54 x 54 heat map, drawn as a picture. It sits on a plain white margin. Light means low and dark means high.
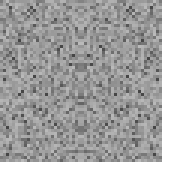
It is mirror symmetric from left to right. There is no overall slope. There are no regular stripes. The grain is fine, like static. On average the colour sits 40% of the way up the scale.
